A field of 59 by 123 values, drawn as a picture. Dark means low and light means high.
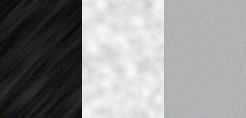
The table splits into one row of 3 panels. Panel 1,1: very low, slanting up to the right, faint in contrast. Panel 1,2: very high, blotchy, faint in contrast. Panel 1,3: high, flat.
